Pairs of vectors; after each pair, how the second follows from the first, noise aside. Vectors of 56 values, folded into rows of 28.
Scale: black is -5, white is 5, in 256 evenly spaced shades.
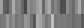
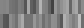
wrapped around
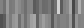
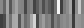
scaled up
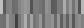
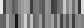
scaled up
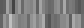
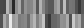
scaled up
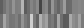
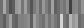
wrapped around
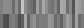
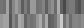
reversed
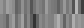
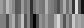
scaled up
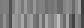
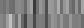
wrapped around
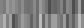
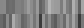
negated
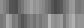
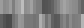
wrapped around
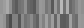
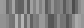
reversed
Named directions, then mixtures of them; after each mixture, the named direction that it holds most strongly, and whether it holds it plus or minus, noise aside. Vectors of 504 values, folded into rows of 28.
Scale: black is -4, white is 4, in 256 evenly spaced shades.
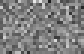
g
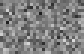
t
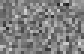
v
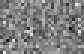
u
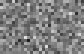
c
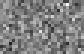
v, minus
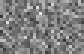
t, minus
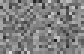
g, minus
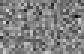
t, plus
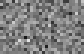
c, minus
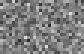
c, plus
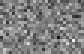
t, plus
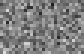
t, plus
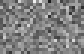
g, plus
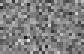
c, minus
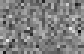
u, minus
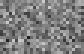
t, minus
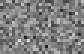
c, minus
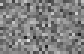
c, minus
